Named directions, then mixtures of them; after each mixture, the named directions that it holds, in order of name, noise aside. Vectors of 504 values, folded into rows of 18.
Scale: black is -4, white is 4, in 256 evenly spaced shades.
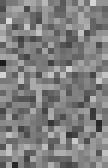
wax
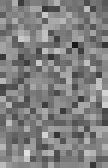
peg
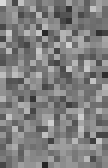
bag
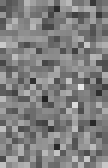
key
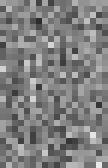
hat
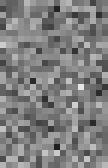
key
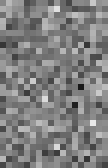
key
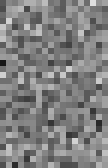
wax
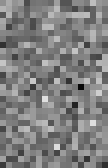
key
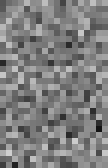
wax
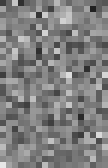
bag, peg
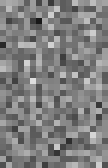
hat, key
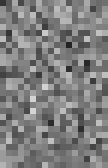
bag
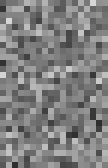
wax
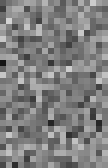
wax
